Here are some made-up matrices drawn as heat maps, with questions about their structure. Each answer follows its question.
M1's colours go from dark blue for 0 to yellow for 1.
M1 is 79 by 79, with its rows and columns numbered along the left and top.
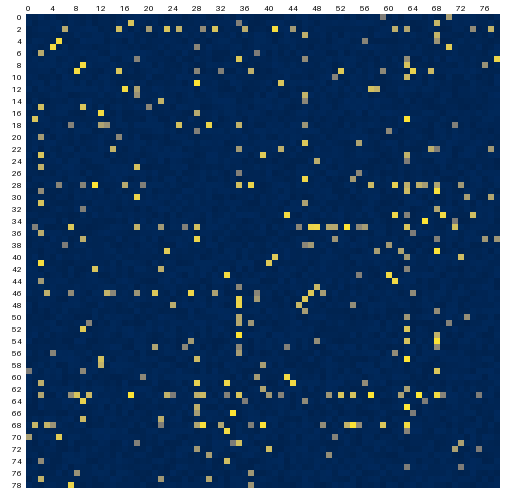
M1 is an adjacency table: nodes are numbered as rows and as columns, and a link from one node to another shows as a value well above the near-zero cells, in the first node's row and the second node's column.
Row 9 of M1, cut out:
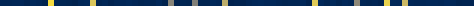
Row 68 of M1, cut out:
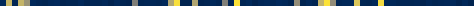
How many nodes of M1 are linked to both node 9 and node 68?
4
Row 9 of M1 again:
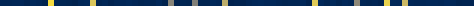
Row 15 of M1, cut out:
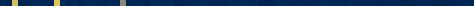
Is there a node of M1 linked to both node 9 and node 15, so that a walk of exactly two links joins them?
no
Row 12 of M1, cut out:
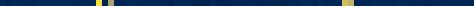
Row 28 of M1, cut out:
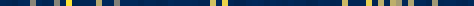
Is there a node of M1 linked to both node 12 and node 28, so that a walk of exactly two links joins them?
yes
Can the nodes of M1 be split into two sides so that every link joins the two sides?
no
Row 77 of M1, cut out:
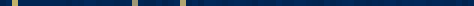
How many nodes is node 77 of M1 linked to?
3
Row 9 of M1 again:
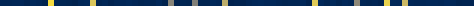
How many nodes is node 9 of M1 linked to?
9
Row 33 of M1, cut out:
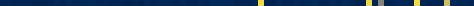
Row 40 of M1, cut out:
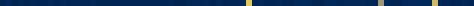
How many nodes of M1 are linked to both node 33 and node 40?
1
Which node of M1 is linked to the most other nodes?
node 63
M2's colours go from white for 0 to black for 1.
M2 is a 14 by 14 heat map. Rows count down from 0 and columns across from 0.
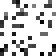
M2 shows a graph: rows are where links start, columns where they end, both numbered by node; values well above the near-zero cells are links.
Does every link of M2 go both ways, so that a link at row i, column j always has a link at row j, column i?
no
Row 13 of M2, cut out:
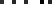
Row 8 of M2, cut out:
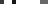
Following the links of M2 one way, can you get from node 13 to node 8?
yes
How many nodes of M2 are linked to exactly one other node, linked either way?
1
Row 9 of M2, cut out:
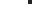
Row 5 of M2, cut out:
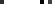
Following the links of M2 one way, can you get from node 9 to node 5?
no
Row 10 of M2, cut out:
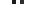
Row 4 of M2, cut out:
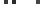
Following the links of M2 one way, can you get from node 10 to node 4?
yes
